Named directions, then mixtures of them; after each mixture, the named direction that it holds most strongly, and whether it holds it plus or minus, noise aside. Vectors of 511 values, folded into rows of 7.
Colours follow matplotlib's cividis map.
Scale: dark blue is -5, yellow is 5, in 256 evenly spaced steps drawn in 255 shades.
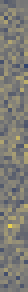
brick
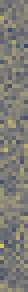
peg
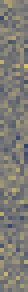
brick, minus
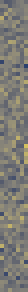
brick, plus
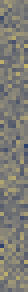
peg, minus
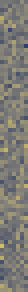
peg, plus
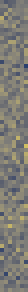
brick, plus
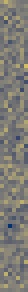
brick, minus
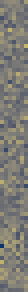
peg, minus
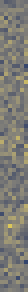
brick, plus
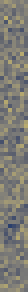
brick, minus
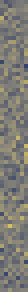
brick, plus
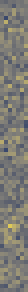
brick, plus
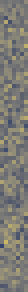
peg, minus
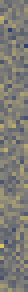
peg, plus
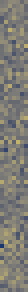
peg, minus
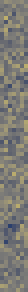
brick, minus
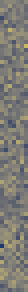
peg, minus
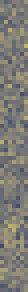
peg, minus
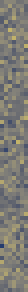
peg, minus
